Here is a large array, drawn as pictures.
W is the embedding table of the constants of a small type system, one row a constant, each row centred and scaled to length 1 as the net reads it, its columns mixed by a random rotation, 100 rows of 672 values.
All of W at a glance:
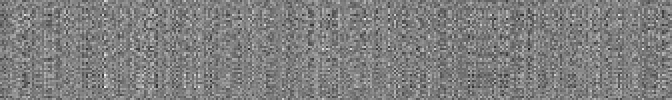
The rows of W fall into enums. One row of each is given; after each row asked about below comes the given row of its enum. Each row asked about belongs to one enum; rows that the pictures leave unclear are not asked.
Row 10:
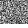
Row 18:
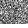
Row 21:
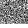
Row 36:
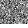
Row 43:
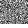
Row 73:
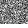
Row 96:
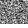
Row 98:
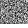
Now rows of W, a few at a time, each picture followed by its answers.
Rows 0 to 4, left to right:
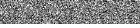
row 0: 18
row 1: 36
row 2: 18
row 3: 96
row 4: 96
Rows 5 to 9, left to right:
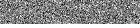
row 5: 43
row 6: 98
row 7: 21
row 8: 73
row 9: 36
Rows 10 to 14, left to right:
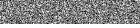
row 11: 73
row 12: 10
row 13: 73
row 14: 96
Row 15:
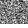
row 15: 96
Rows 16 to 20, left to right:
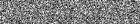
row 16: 10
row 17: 73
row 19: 18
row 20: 96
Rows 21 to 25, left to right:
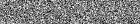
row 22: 96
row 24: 10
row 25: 10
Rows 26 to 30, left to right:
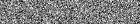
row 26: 96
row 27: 36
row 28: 18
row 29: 98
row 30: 43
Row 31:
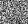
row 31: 10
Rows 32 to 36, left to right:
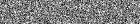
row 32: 73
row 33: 10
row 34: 21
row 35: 73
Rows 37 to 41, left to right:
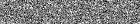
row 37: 21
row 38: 36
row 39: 73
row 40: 96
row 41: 73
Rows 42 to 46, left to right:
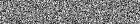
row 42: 10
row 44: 10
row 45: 73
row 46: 98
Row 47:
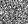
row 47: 18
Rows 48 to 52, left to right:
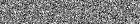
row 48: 73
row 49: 73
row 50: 43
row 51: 98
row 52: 36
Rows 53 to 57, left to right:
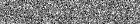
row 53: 21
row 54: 36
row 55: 18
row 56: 73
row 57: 18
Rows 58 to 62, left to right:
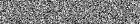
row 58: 10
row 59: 96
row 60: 10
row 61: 98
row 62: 36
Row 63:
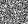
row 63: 73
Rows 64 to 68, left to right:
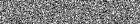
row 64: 10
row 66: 43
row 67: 96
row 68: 18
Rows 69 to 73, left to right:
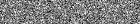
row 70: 96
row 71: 36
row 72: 18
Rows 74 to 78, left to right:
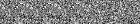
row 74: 36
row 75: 36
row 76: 36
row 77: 73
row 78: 10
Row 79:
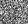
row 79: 18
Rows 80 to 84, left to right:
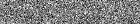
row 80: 21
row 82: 43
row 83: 18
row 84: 10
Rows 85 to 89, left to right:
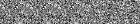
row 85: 36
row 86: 36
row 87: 36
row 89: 96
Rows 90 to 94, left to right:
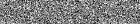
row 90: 21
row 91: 10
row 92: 96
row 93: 36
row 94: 21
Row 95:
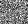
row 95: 43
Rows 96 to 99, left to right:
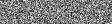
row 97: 10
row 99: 73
